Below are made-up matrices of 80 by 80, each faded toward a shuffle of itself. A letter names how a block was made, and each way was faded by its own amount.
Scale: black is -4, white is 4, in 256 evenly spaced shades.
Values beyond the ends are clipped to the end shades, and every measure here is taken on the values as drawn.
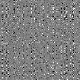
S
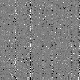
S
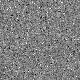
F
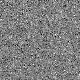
F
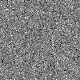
F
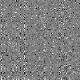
S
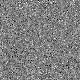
F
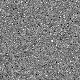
F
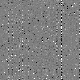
S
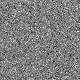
F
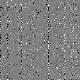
S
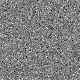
F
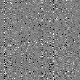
S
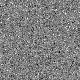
F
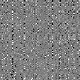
S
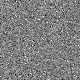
F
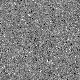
F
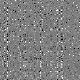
S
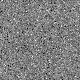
F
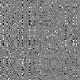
S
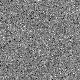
F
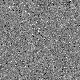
F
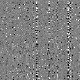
S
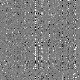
S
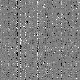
S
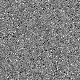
F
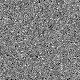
F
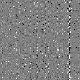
S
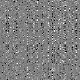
S
